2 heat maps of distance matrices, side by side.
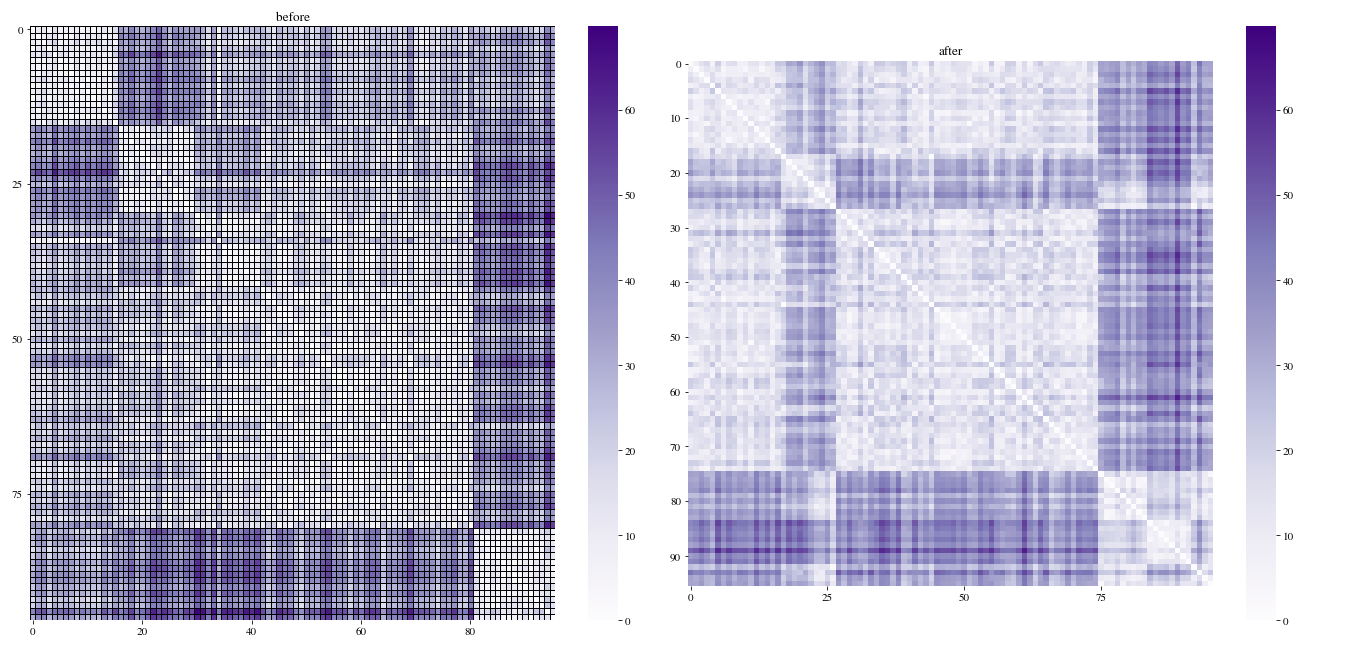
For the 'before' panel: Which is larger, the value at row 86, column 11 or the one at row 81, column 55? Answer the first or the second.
the second
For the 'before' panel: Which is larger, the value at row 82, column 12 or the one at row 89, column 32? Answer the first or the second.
the second
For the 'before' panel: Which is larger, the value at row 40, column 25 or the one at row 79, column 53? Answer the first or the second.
the second
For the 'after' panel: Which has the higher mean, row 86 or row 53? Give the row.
86
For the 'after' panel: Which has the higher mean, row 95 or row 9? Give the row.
95
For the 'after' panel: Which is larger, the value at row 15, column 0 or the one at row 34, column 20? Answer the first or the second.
the second
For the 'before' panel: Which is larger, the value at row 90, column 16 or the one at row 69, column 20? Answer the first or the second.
the first
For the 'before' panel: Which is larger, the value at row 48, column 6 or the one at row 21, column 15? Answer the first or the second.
the second
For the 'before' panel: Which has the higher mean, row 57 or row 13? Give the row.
13
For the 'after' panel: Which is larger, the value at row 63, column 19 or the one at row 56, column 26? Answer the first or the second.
the second
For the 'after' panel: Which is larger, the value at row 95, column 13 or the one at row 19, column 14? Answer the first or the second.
the first
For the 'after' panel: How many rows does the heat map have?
96
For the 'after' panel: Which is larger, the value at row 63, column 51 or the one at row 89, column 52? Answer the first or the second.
the second
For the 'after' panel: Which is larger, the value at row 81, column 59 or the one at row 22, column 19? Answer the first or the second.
the first
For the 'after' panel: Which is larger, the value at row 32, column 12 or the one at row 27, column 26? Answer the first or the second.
the second
